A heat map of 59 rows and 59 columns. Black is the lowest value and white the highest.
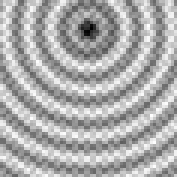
The top middle is the ninth with the lowest average. One dip sinks in the top middle. On average the colour sits 70% of the way up the scale. Concentric rings centre on the top middle. There is no overall slope.
